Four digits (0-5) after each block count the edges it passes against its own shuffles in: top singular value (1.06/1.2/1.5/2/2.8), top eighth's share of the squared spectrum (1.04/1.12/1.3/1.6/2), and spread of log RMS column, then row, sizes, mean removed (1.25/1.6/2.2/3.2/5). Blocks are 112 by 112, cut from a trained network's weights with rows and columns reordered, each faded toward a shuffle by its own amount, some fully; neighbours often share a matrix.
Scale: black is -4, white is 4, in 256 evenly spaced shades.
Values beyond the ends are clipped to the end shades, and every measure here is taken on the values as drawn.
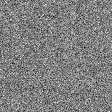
0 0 0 0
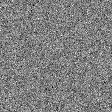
0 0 0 0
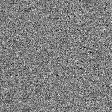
2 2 0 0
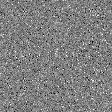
3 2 0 1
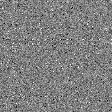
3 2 1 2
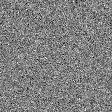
0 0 0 0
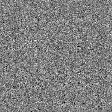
2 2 1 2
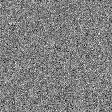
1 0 0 0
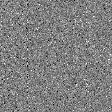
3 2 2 0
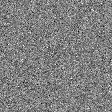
0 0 0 0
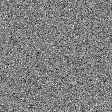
0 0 0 0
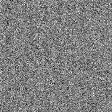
2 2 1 1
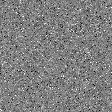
2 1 0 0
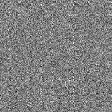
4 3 2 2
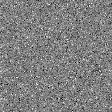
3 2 0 2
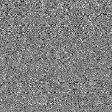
4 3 0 3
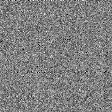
2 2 1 2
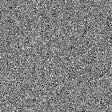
1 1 0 1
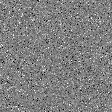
1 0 0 0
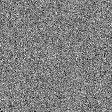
1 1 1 1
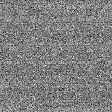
3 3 1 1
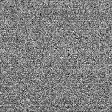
3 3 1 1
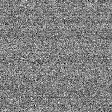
3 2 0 1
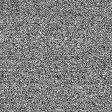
3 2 0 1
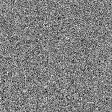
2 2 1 0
